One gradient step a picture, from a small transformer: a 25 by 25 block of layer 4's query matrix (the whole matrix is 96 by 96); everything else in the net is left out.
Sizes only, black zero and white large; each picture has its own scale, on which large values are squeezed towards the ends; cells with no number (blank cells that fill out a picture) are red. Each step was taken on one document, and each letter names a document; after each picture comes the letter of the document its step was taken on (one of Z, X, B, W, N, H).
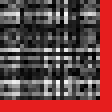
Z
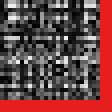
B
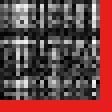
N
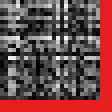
Z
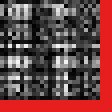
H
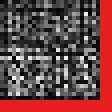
H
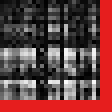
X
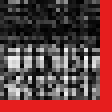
B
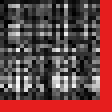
B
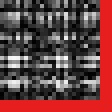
Z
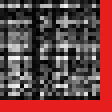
B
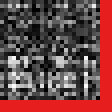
B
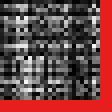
N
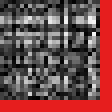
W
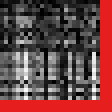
N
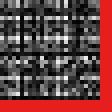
H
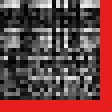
Z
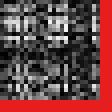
W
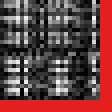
W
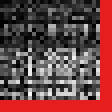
X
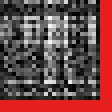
X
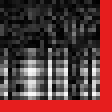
X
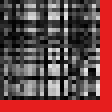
X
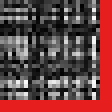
W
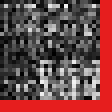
X
